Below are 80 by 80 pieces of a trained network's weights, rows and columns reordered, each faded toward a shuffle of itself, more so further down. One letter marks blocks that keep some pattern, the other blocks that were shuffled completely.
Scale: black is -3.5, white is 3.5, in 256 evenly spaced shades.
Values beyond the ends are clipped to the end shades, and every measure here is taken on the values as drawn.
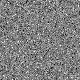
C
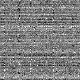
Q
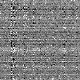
Q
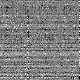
Q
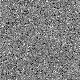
C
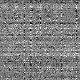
Q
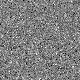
C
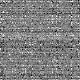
Q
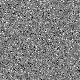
C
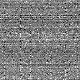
Q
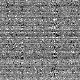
Q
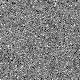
C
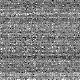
Q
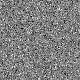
C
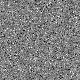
C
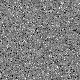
C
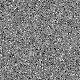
C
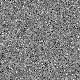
C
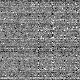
Q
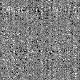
Q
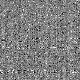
Q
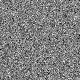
C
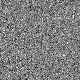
C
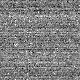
Q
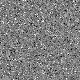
C
